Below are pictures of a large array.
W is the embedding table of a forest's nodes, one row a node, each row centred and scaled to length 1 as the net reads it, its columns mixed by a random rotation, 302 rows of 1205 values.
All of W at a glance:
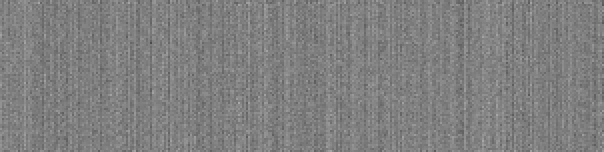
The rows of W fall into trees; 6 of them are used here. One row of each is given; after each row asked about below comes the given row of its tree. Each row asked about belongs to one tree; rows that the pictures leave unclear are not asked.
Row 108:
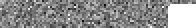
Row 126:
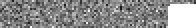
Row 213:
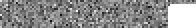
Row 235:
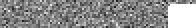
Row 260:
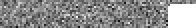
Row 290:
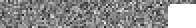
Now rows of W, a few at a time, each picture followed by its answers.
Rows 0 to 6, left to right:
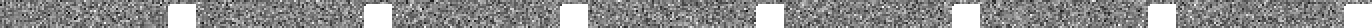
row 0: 290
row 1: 126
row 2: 260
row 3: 260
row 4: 260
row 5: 260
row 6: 260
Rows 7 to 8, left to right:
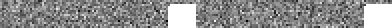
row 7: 260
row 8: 213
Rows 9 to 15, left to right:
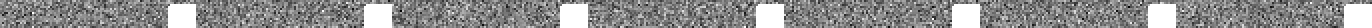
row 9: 108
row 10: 213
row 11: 213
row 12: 290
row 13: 213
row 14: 290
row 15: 108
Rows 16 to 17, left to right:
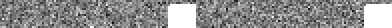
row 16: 290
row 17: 260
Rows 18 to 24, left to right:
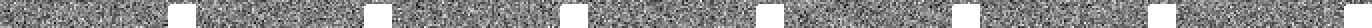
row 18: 213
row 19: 260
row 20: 290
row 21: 260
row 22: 108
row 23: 290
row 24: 235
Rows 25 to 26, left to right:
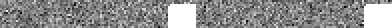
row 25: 108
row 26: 213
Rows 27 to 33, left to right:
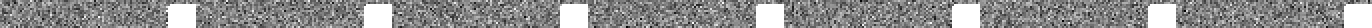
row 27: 260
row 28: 260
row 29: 290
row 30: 290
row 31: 213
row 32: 108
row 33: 213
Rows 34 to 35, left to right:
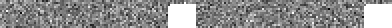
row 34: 108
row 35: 235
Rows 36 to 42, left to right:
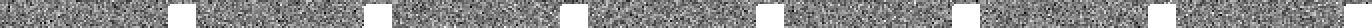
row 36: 213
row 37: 260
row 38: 126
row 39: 260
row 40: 213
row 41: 108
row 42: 260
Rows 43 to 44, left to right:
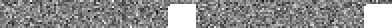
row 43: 260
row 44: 235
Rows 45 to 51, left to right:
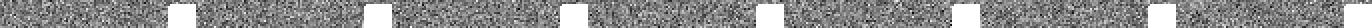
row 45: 260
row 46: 126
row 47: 126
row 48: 213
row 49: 260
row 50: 108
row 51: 108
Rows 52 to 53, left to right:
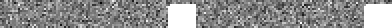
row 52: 260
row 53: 290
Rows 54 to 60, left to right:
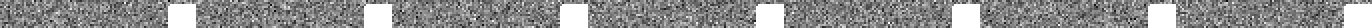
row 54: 213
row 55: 108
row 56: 213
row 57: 260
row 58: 290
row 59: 213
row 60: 260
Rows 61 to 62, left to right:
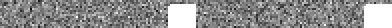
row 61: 260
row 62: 290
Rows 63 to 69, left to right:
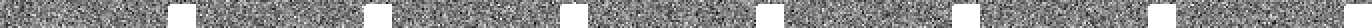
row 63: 126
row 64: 260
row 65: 290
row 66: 260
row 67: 213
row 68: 290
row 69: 108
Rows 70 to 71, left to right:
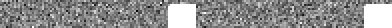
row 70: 290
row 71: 290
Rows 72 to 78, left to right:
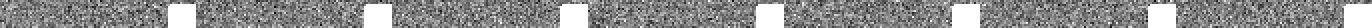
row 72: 290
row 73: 126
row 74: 260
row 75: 126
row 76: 260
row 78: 290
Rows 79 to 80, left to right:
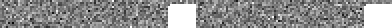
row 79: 260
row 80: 260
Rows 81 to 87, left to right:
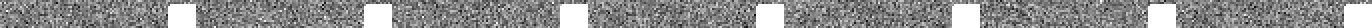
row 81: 108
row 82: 126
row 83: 290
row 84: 108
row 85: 108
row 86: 126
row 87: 108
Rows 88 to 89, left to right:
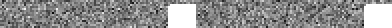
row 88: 260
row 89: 213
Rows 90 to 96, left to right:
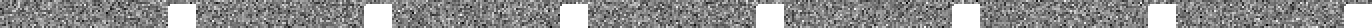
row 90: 260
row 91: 108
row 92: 108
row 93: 108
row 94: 213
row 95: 290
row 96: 213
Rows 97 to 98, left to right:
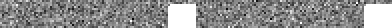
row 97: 108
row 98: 290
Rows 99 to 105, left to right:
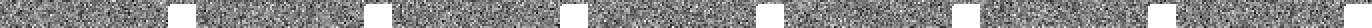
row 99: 260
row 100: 213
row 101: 213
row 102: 108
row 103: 108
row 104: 126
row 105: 213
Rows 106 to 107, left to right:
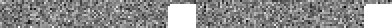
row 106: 126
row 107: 213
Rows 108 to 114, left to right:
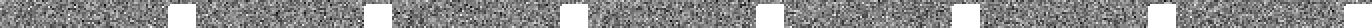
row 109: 260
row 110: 108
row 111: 108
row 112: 260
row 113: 126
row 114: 260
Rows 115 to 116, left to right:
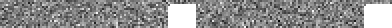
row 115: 235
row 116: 108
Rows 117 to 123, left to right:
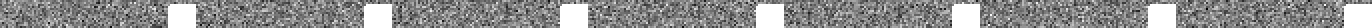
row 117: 108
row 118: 235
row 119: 213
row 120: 235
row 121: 213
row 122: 260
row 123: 260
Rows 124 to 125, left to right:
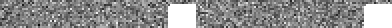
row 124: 235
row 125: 260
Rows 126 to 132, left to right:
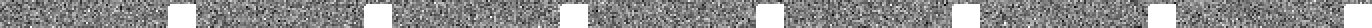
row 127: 108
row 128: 260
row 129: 213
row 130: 290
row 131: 108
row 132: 108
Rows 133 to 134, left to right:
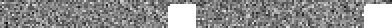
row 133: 126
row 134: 290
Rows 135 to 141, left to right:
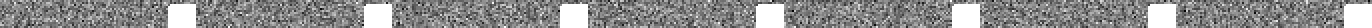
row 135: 108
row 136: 260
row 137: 126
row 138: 126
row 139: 213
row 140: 126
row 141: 213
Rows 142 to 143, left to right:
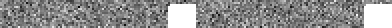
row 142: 126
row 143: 108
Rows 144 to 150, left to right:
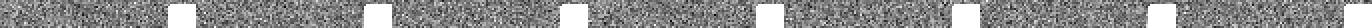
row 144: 108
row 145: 126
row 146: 260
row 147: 108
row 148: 290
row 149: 126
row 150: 290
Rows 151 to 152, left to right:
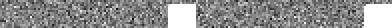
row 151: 290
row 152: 260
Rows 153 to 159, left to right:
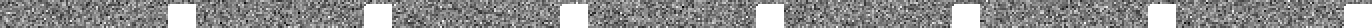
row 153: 290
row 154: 213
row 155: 108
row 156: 108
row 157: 126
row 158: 290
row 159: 260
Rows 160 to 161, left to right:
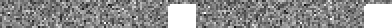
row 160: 290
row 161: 290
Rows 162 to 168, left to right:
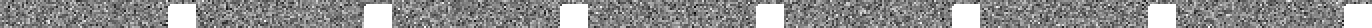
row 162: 213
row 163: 126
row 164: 260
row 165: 290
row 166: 290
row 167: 235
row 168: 260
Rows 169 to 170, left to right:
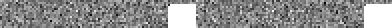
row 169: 213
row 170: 213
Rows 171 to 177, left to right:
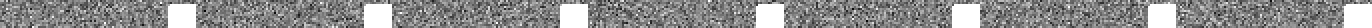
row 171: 290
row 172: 213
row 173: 290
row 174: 126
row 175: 108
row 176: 108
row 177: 260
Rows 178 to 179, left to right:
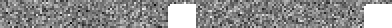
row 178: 108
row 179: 260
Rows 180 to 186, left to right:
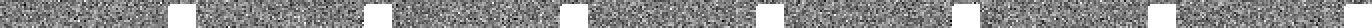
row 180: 290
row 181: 260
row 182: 126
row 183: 235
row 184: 260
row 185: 126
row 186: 235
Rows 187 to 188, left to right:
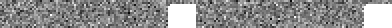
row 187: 260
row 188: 260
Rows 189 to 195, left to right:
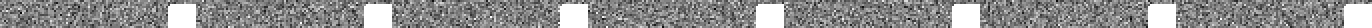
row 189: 108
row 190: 290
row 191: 260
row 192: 126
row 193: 126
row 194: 213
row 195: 290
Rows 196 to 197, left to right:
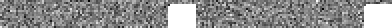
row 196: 213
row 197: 126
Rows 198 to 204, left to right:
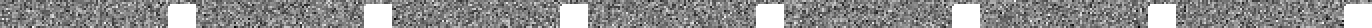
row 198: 290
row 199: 290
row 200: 235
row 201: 290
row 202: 108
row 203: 108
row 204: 213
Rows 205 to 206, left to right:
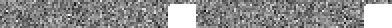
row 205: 108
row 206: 213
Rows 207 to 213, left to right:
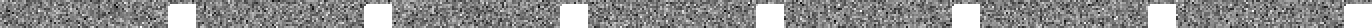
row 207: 213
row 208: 213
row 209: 108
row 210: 290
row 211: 213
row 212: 290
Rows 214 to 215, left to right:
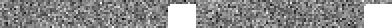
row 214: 126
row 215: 108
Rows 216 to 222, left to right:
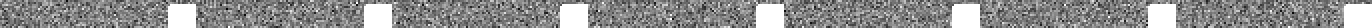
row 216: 235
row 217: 290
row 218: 126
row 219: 213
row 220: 126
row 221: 260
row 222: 290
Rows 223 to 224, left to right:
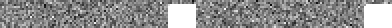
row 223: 290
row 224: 108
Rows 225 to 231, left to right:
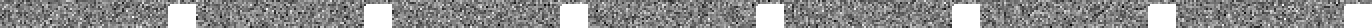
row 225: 213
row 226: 213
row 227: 108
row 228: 213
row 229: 213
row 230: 213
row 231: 290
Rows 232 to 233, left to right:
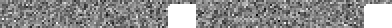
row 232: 290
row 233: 108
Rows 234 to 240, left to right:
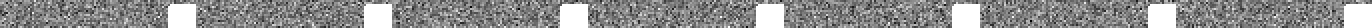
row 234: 108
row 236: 126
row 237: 213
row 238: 290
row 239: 213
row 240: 260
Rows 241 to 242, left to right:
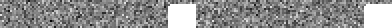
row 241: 213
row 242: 108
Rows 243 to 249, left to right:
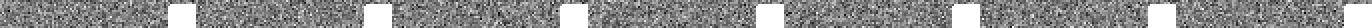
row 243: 213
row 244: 260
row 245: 290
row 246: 108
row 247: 108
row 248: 290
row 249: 260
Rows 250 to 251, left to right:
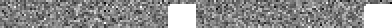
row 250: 290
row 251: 126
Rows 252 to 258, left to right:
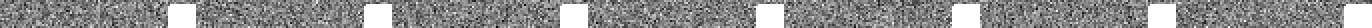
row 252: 290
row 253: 126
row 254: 213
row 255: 260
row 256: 260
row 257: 213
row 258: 126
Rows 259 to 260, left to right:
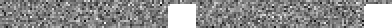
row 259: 290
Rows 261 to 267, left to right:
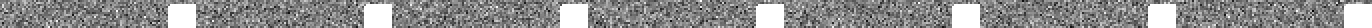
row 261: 108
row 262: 108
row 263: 260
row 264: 260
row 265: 108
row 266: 108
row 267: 290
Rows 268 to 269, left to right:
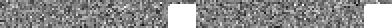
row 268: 290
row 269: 290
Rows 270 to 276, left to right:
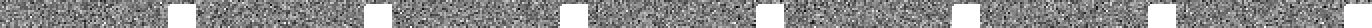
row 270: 290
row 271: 108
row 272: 126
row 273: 213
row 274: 126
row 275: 213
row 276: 213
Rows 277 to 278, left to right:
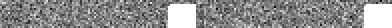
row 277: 126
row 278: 126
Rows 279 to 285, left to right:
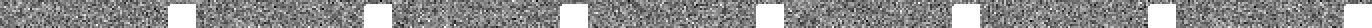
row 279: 260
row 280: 126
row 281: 126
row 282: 290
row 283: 108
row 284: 213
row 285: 126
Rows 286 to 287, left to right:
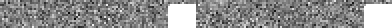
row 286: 290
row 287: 108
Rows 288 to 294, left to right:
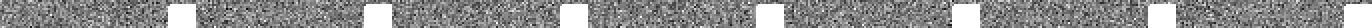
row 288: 260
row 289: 126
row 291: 290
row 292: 213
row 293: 108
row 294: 126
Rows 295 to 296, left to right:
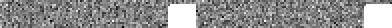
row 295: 213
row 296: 126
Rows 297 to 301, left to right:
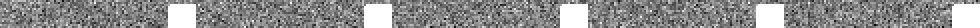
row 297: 108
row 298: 108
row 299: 290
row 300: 290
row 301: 213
